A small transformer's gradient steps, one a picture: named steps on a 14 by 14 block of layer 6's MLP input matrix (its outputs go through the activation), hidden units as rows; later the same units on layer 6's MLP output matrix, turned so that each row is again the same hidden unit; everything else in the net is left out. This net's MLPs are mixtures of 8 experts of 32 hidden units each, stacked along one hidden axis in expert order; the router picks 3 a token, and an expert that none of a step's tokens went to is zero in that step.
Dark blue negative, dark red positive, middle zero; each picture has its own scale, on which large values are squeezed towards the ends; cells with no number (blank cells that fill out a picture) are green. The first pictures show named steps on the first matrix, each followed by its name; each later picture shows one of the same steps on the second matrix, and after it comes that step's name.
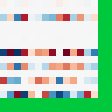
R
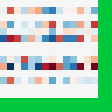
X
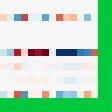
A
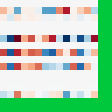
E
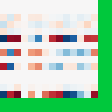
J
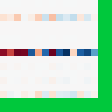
R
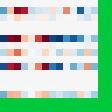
E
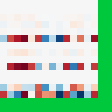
J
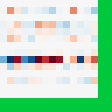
X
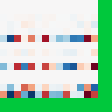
J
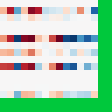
E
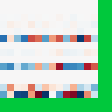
J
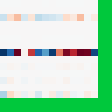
R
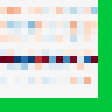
X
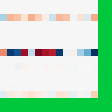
A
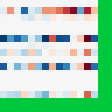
E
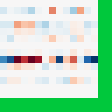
X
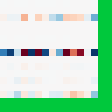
R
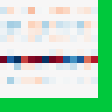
X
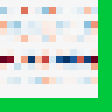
X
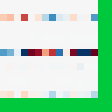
A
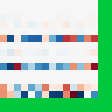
J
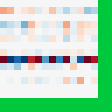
X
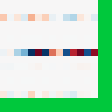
A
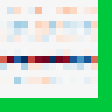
X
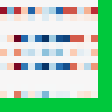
E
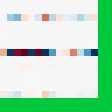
A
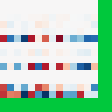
J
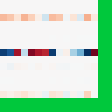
A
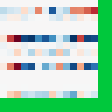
E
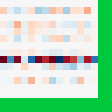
X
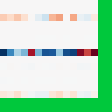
A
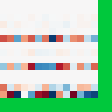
J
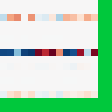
A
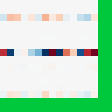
A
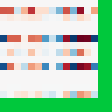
E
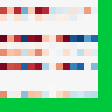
E
